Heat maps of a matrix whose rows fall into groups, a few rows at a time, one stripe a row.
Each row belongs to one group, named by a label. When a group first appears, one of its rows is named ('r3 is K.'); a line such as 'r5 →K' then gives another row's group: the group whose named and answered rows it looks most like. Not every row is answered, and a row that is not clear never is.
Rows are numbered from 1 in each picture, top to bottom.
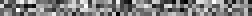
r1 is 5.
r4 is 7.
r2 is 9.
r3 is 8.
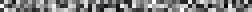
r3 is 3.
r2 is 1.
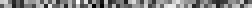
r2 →7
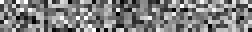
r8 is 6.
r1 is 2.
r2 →3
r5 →9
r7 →8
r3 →5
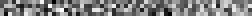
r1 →8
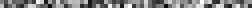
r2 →2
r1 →9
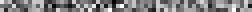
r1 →2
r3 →8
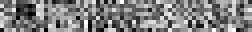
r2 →9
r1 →6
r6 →1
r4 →9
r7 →1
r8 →3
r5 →3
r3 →3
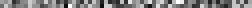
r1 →1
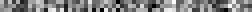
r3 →7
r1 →8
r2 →6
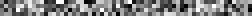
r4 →7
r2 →5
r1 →2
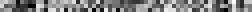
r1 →3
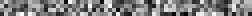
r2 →8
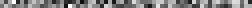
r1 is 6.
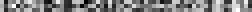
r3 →2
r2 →6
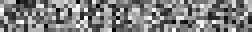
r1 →3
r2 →9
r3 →1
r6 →5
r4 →2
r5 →1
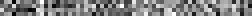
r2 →6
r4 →7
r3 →9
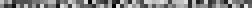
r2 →2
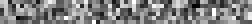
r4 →5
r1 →1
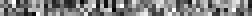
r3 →8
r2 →6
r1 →6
